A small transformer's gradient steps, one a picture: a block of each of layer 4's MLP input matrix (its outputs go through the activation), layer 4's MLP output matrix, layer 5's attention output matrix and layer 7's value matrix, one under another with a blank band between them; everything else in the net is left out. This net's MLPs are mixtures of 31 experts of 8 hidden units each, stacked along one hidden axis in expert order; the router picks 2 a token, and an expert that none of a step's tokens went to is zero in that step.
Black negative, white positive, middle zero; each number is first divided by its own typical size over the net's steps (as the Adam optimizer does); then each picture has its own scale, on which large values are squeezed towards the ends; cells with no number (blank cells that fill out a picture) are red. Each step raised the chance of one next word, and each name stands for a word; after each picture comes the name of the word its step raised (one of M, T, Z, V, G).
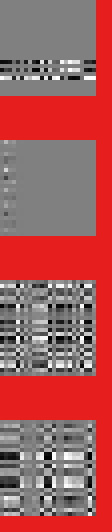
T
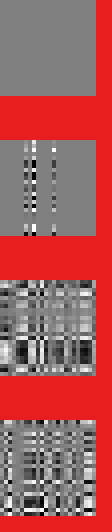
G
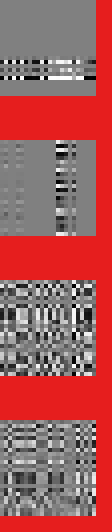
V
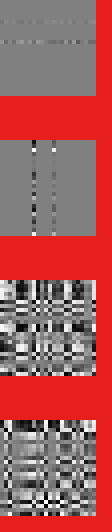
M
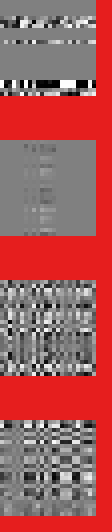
V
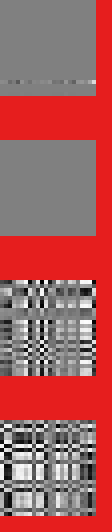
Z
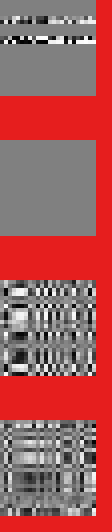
V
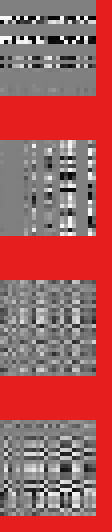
Z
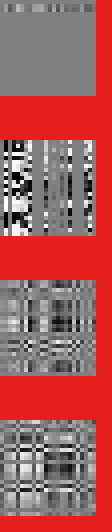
Z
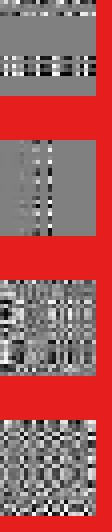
G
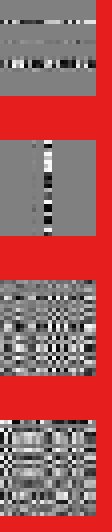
M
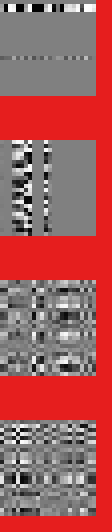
V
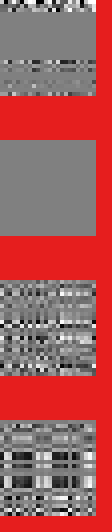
T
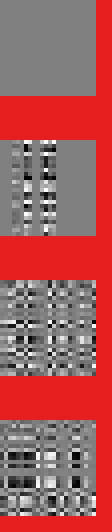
T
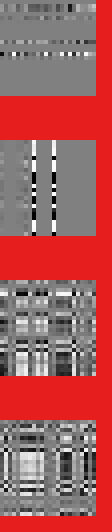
Z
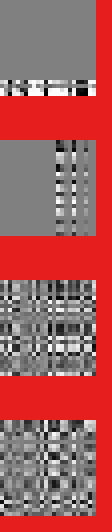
M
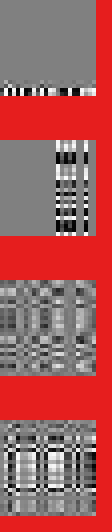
Z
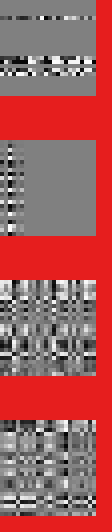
M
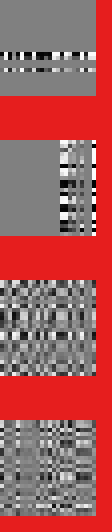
V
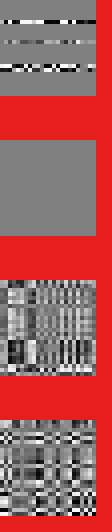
G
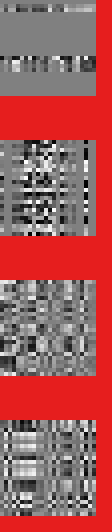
M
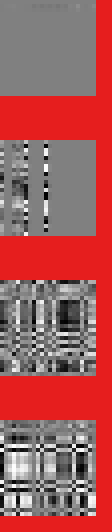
Z
